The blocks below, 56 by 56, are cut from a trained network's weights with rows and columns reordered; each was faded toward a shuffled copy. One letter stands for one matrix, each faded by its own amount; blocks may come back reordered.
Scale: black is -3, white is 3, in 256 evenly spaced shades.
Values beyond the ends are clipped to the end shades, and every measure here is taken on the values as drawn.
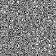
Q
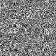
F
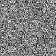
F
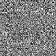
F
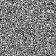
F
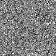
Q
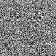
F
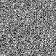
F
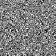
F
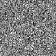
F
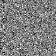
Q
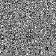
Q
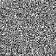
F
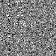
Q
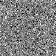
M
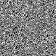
F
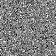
M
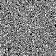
M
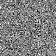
M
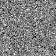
M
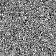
M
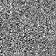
Q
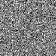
Q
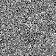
M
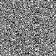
F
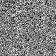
M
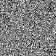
M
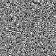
F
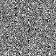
Q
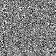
M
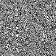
Q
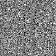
Q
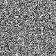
M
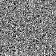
M
